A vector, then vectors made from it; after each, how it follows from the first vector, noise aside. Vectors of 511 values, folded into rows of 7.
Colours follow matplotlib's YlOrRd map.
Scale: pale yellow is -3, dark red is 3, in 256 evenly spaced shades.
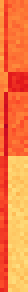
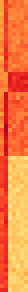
copied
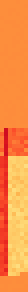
partly zeroed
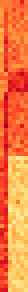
copied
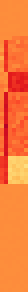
partly zeroed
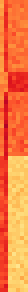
copied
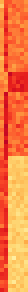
copied
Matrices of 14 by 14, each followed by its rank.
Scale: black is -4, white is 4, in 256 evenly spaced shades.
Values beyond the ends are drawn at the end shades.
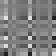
one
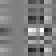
one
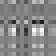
one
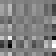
one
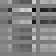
one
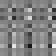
one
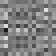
two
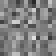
two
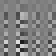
one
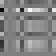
one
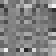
two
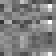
two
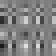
one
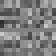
two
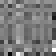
two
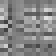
two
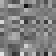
two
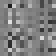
two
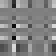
one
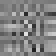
two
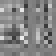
two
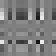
one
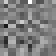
two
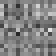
two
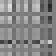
one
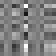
one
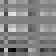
one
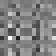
two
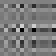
one
